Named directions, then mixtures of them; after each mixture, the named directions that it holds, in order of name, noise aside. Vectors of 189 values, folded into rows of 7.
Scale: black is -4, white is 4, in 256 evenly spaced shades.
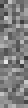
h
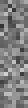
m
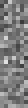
h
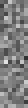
h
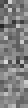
h, m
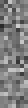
h, m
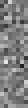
h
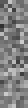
h, m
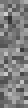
h, m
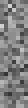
m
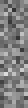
m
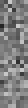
h, m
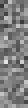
h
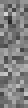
h, m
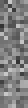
h, m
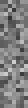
m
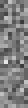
h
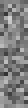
h, m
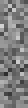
m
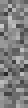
m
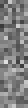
h, m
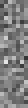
h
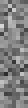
m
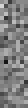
h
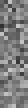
h, m
